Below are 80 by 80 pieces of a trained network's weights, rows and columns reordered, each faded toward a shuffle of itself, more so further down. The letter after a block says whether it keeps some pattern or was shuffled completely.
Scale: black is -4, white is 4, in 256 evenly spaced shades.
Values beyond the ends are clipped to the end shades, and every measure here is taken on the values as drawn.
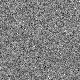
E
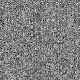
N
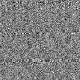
N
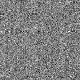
N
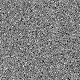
E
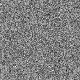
N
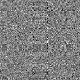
N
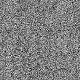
N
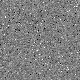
E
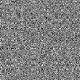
N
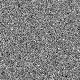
E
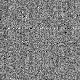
N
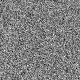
E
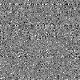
N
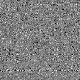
N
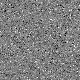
E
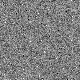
E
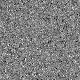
E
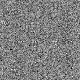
N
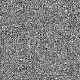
N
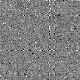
N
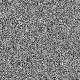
N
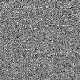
N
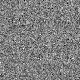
N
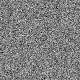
E
